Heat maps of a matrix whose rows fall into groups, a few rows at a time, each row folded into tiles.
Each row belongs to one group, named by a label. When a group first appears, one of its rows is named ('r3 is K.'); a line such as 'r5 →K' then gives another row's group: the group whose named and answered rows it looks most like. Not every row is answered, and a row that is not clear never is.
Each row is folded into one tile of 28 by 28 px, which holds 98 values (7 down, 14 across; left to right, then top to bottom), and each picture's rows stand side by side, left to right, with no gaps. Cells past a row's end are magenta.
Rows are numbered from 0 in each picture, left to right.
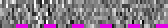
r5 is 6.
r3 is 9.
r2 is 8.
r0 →8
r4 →8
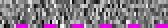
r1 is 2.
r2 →6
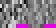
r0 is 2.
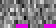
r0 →9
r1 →8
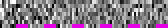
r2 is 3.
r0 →8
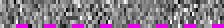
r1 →3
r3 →2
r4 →8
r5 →9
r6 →3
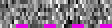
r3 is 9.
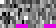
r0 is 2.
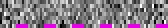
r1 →2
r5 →2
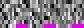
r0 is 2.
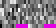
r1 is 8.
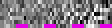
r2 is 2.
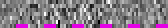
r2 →6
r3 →2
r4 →8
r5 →9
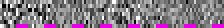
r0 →8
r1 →2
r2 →3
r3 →6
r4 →2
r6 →3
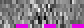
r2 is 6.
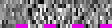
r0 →6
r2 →3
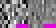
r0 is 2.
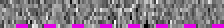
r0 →3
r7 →8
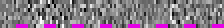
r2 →6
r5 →6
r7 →8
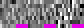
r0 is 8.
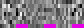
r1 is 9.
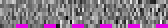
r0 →8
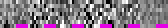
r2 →6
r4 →8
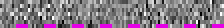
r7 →6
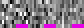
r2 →6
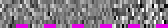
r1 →3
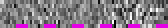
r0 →2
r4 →6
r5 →9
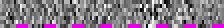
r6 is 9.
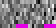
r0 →8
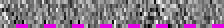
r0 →2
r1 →9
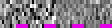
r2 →3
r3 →8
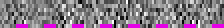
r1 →9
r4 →6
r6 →2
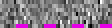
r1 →6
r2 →3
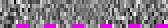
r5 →2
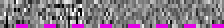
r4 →2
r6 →6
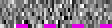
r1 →3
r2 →6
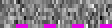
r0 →9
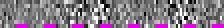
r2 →8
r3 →9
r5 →6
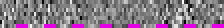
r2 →9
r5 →3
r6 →9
